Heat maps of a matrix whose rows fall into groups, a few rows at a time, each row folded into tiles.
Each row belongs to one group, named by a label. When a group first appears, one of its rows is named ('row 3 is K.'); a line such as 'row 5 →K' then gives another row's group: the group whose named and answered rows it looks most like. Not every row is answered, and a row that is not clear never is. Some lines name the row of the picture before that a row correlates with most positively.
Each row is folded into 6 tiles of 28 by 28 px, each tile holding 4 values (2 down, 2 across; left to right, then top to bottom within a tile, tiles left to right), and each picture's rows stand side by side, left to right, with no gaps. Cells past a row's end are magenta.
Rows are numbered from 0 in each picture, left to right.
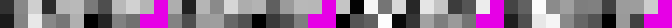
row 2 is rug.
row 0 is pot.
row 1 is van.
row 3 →pot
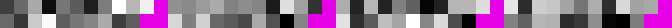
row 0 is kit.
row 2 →kit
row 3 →van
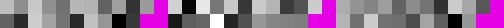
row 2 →van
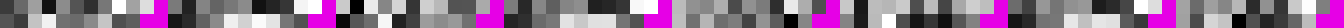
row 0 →kit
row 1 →kit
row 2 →rug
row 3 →kit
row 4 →van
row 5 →van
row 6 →kit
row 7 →van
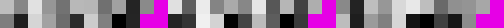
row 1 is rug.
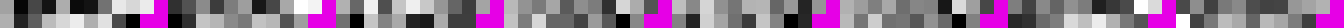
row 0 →kit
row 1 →kit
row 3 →van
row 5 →van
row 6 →kit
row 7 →kit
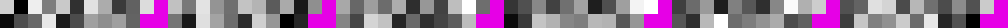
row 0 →rug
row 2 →van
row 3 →kit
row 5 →pot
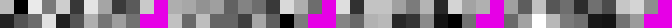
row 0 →rug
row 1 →van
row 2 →van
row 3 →van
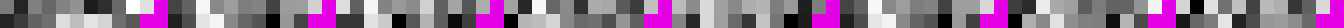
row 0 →kit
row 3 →rug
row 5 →pot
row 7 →rug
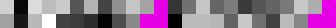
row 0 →van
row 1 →pot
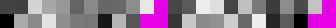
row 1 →pot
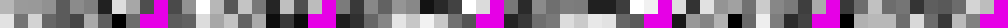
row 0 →van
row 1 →pot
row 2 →kit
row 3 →kit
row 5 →pot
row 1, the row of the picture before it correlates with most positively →1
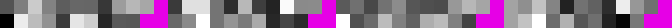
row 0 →pot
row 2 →kit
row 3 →van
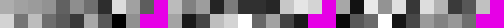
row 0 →van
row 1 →kit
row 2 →rug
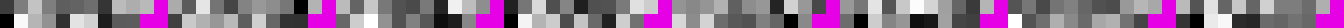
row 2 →van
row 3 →pot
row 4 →van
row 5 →rug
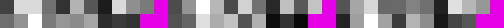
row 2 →pot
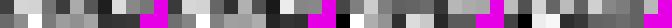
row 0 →pot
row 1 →pot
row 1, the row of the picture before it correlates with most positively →0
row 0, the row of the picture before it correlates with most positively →0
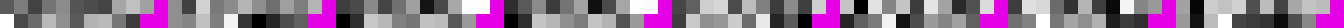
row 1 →van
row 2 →kit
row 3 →kit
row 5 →rug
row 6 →pot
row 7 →van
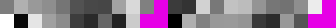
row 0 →van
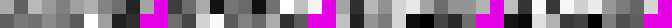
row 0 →rug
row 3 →rug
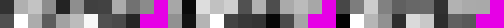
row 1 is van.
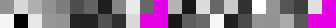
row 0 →van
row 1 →rug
